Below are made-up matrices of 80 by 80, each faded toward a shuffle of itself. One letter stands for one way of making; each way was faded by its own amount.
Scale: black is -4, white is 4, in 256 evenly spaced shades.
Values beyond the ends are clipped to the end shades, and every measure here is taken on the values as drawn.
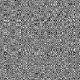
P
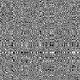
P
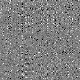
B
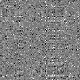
B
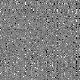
B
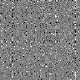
B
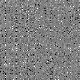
B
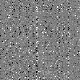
B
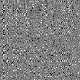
B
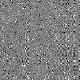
B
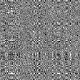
P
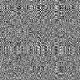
P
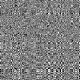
P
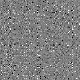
B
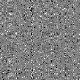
B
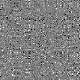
B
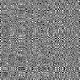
P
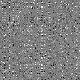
B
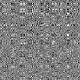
P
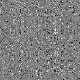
B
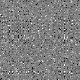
B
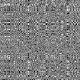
P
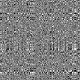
P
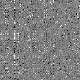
B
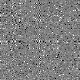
B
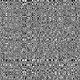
P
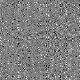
B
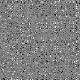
B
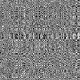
P
